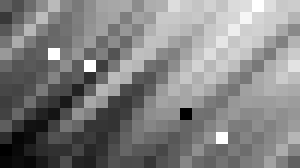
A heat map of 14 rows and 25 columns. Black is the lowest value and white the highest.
The top right is the ninth with the highest average. Neither half mirrors the other. Four lone cells stand out: three far higher and one far lower than their neighbours. Overall the values sit about 50% of the way up the scale. The ninth with the lowest average is the bottom left. There is an overall slope up to the top right. Streaks slant up to the right.
